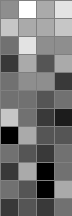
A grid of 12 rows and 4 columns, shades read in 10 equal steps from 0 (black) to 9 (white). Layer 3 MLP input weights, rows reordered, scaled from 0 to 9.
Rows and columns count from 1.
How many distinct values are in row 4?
3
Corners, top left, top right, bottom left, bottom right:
5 8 2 4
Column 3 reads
6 6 5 3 5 3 2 3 2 0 0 2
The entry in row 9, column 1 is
4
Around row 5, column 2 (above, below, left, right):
6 4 4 5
